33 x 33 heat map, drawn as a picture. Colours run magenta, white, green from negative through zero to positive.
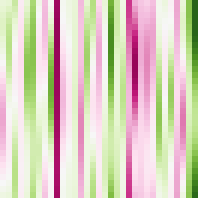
Average level on the scale: 50%. Slope: none. Grain: streaks running down.
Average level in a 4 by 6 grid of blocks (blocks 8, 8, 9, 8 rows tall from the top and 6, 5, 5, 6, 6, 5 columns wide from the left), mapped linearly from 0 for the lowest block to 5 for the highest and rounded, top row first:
514305 / 413304 / 322323 / 413324
